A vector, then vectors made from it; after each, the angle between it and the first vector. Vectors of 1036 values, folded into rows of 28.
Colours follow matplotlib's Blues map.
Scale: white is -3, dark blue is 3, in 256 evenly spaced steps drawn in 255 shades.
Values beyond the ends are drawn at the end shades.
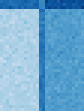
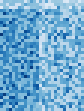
partly opposed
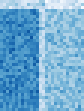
nearly opposite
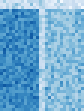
nearly opposite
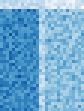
nearly opposite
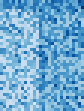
partly aligned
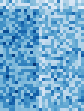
partly opposed
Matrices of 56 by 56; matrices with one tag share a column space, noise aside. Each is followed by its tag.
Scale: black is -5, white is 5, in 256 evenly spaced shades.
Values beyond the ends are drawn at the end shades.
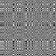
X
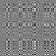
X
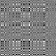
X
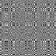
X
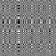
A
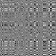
X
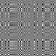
X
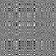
X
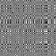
A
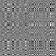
X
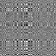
X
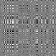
A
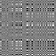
X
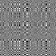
X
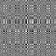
A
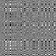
X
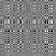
A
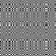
X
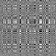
A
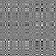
X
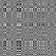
X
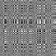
A
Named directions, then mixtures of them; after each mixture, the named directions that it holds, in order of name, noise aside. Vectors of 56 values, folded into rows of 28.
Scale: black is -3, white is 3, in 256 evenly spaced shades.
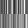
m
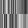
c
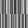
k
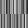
k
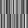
k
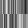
c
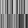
c, m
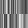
c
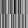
k, m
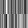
c, k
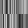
c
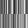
m
